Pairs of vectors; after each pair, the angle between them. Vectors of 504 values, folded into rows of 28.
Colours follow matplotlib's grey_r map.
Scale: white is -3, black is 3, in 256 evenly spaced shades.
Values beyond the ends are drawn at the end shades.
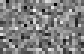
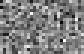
partly opposed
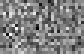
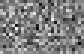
nearly parallel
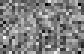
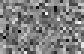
partly opposed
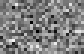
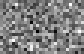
nearly parallel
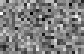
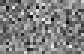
partly opposed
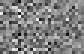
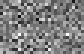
nearly opposite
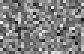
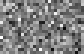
partly aligned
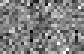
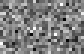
orthogonal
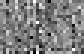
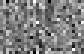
nearly parallel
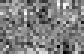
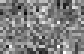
nearly opposite
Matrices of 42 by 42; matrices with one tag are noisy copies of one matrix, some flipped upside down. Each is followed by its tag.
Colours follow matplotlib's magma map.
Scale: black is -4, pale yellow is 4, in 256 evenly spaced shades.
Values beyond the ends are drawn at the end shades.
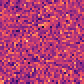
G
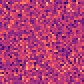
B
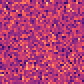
B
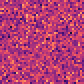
B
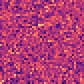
G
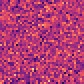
G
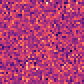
B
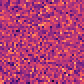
G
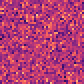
B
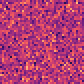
B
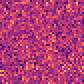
B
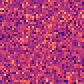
B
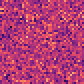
B
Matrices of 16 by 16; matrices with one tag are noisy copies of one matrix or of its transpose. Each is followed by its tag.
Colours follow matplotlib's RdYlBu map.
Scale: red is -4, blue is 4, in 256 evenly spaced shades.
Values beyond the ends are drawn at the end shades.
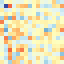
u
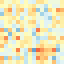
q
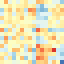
q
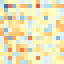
u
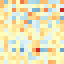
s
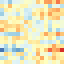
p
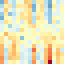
p
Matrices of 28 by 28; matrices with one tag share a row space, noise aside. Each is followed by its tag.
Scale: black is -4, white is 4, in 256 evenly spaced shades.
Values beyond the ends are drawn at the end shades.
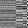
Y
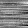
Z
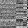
Y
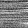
Z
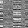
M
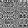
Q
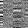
M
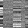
M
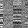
M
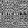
Q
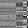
Y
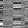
M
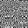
Q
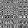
Q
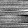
Z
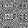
Q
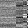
Y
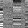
M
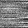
Z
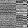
Y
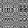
Q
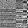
Y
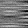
Z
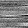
Z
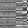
Y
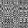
Q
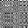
Q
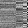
Y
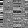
M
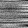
Z
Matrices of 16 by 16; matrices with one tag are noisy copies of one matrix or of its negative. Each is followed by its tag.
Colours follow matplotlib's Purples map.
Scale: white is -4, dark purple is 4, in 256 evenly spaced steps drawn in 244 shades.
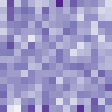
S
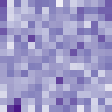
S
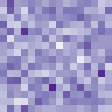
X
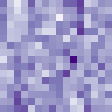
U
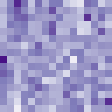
U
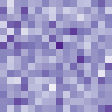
X
